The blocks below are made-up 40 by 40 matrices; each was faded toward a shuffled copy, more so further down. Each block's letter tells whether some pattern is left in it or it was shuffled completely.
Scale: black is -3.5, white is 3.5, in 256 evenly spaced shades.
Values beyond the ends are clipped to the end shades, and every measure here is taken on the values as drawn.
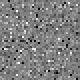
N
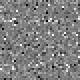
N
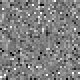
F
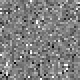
N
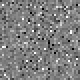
F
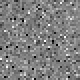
F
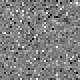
F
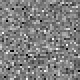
N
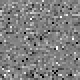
N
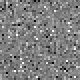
F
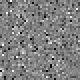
F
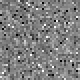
F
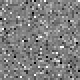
F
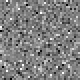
F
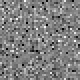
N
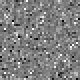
F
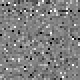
N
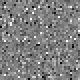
F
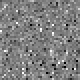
N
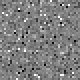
F
